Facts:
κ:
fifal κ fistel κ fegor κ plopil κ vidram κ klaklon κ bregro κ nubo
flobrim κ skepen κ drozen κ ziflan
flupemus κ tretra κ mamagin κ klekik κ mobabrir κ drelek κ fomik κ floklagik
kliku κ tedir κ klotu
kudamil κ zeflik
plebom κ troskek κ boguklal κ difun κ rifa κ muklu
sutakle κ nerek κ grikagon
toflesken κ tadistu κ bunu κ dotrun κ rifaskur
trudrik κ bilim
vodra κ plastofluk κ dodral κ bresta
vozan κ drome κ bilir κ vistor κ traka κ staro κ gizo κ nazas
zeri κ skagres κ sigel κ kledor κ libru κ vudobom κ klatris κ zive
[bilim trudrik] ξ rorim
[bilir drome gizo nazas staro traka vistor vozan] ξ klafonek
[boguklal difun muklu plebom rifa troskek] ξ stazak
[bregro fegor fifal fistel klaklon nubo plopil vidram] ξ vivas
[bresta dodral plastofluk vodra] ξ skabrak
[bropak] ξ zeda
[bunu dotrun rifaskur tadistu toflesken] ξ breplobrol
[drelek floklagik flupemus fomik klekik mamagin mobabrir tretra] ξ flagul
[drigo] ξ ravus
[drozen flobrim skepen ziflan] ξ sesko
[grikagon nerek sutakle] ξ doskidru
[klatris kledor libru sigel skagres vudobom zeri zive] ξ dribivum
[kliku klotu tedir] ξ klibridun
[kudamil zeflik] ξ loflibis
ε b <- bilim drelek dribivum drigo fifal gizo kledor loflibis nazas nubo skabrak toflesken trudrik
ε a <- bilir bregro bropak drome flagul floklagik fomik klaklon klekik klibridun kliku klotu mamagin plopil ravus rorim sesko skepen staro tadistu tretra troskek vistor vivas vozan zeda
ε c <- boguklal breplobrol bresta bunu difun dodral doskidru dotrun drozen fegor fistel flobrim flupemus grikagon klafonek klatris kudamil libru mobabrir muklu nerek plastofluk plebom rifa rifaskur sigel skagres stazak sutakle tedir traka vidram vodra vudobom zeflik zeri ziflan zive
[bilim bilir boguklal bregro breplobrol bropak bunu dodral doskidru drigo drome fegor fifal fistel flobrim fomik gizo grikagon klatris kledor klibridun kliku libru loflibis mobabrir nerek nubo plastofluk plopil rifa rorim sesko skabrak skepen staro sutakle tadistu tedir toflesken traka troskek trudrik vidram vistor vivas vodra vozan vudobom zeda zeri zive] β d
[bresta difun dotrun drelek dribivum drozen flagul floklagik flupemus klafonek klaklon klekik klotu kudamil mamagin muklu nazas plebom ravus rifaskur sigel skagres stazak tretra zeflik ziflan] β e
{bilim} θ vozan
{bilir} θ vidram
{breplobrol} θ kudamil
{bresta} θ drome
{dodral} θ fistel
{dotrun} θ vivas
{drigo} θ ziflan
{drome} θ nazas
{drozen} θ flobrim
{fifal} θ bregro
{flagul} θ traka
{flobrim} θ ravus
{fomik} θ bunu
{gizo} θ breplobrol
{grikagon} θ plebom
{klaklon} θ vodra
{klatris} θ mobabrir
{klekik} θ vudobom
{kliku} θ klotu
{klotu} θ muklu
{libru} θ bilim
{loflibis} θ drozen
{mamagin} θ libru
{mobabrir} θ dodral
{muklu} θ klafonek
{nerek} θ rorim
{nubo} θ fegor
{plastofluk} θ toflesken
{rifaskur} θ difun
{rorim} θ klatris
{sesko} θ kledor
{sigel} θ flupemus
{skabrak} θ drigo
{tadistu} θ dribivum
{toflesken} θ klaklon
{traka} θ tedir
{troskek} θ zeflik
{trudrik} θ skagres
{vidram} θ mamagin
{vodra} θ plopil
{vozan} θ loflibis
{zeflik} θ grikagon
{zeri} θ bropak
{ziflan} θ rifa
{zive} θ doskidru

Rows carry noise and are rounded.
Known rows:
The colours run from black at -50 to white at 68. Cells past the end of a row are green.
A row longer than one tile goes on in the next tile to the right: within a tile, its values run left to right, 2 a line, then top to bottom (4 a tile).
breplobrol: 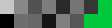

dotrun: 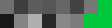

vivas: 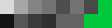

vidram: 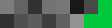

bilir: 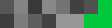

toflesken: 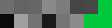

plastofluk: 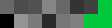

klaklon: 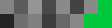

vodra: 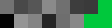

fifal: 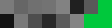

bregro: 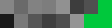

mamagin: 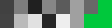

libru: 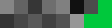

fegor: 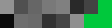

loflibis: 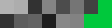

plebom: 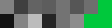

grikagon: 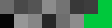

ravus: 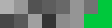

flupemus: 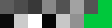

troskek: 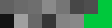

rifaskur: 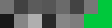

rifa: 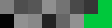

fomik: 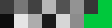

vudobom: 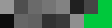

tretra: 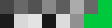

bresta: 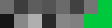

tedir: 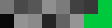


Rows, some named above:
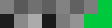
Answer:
nazas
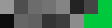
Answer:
vudobom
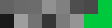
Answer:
skepen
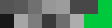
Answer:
bropak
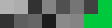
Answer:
loflibis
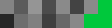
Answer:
klaklon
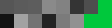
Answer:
trudrik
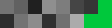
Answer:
flobrim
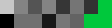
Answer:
doskidru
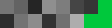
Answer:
flobrim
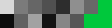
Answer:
klafonek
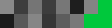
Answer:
sigel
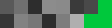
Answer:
bilim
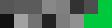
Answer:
trudrik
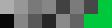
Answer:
rorim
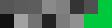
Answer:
trudrik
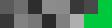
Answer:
bilim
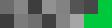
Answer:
vozan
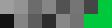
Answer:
zeda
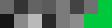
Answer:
zeflik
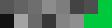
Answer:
kliku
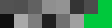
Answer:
drigo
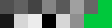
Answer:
drelek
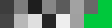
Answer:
mamagin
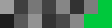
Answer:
skagres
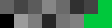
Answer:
nerek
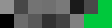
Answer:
klatris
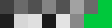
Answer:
klekik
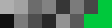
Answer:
sesko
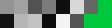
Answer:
flagul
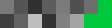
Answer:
drozen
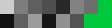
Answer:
stazak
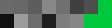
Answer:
gizo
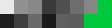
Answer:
dribivum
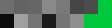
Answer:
toflesken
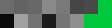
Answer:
toflesken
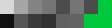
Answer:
vivas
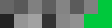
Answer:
klotu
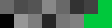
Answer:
plastofluk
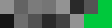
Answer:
kledor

